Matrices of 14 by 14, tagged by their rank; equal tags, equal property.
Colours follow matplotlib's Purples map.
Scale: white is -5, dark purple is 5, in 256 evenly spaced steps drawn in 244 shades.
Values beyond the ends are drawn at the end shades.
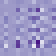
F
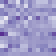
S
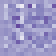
S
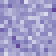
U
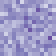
U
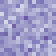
U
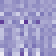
F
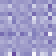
F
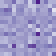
S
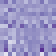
S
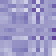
F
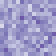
U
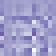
F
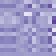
F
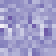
S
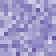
U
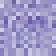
S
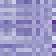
F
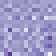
S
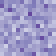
U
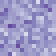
U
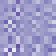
F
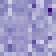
S
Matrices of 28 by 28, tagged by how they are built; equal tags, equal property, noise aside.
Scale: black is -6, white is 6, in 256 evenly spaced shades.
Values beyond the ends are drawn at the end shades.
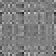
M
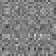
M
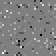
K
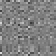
M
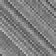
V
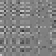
M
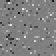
K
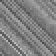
V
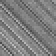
V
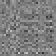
M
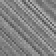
V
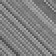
V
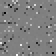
K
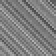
V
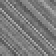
V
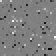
K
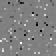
K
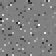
K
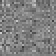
M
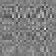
M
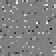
K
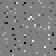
K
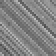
V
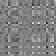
M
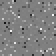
K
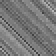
V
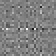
M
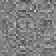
M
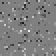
K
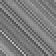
V
